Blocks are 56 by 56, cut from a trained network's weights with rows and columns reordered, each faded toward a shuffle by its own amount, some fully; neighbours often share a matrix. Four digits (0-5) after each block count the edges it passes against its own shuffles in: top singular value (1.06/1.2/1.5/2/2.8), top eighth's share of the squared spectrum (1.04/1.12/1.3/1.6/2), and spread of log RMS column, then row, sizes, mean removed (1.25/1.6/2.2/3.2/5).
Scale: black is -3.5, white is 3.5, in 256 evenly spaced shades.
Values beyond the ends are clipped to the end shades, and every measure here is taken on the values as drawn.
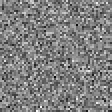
2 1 0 0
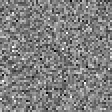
2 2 0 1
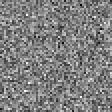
0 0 0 0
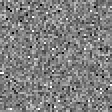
0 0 0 0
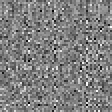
4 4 2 1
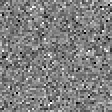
0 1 0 0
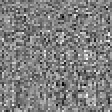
4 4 2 2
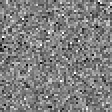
0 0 0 0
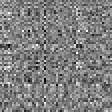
4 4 2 3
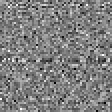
3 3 0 2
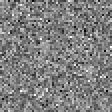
2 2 0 1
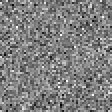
1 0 0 0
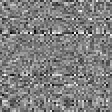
4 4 1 3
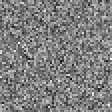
0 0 0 0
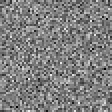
3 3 0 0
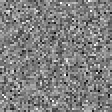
0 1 0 0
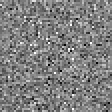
1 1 1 0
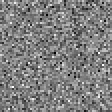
0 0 0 0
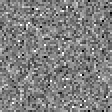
0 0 0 0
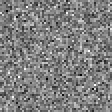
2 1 0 0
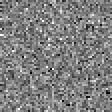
1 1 0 0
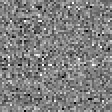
3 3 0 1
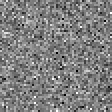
1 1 0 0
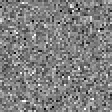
0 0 0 0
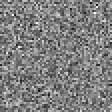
1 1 0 0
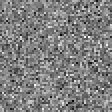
2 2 0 0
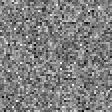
2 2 0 1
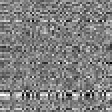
5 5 0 3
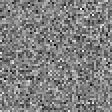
3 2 0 1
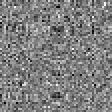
4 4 2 2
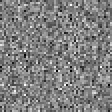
3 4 2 1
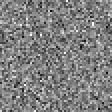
1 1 0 0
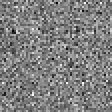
3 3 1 2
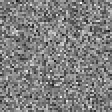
1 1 0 0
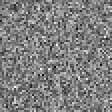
1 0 0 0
